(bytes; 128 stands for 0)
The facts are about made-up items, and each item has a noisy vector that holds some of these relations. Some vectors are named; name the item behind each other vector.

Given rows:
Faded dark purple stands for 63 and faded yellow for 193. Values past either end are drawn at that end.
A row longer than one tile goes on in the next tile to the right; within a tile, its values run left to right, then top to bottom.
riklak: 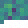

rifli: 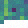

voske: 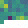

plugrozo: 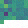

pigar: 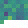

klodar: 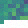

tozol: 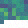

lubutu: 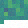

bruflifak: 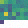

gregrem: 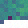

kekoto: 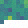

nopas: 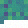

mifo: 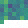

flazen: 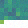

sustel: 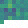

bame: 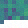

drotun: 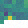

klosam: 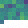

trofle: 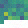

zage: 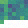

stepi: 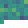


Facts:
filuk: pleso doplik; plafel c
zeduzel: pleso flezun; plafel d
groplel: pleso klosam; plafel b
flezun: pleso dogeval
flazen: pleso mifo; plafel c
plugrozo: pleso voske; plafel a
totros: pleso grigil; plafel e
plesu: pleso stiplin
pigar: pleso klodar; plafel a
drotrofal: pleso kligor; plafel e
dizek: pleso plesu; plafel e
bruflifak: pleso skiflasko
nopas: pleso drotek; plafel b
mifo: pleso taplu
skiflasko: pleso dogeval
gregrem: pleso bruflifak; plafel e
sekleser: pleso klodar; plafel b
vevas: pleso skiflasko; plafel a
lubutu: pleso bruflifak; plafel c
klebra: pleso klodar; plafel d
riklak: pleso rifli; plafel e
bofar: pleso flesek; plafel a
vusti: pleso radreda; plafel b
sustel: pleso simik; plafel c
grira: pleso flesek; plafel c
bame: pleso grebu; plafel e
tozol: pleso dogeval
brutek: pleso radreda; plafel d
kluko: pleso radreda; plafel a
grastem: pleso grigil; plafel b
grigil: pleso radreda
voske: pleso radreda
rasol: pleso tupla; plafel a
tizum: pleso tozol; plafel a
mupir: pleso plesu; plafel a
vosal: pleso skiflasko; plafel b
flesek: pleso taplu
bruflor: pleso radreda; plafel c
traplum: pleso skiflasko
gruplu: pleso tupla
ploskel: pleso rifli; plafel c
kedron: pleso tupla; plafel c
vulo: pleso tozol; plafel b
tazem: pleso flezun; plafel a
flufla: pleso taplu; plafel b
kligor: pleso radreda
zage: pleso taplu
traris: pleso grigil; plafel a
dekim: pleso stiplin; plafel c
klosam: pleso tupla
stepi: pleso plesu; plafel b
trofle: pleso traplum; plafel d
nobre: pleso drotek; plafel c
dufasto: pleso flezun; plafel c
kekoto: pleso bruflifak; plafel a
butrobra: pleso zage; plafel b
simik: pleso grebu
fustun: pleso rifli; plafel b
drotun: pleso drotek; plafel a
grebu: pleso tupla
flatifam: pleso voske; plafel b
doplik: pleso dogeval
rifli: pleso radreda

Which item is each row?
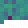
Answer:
drotrofal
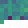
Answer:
dizek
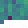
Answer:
totros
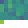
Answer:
dekim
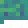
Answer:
sekleser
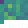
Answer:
dufasto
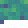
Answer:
vosal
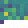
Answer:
traplum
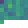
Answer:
filuk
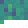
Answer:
nobre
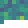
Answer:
drotek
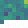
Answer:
traris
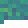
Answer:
fustun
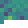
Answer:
tizum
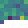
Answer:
grigil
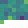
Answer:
mupir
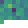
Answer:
ploskel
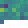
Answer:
vulo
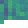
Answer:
kedron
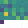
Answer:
skiflasko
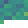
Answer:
brutek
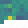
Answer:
tazem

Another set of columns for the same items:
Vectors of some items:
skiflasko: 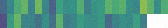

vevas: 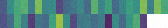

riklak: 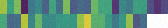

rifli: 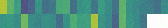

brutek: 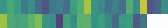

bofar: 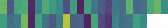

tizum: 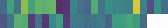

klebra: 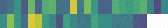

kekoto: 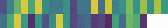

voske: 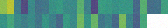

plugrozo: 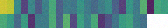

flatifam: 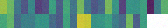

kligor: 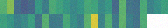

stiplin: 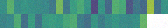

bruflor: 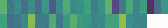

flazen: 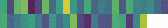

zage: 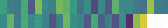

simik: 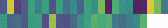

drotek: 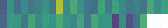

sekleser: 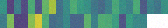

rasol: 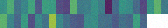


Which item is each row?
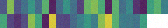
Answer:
sustel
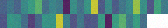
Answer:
tazem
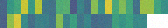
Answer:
bruflifak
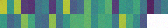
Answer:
ploskel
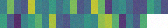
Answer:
bame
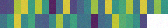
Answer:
lubutu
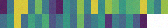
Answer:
trofle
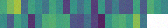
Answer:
mupir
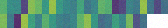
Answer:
totros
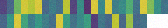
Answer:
gregrem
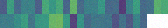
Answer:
drotun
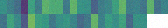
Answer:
klodar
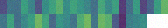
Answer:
nopas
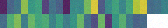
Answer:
zeduzel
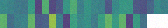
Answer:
kedron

